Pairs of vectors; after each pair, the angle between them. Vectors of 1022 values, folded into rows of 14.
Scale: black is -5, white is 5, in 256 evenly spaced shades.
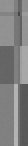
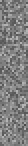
orthogonal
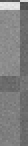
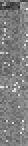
partly opposed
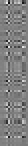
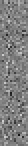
partly aligned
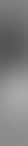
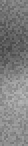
nearly parallel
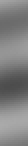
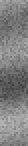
nearly parallel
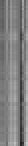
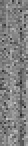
partly aligned
